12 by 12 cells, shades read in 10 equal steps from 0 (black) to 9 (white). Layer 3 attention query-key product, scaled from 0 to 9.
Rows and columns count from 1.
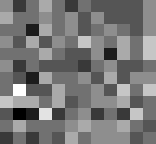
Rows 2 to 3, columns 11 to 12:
3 5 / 3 5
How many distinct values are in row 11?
4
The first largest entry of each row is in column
4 1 4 7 12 1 4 2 1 4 2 6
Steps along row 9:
down same down up down up up same up down up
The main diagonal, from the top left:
5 4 1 3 4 3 5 5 5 2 4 4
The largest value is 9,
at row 8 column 2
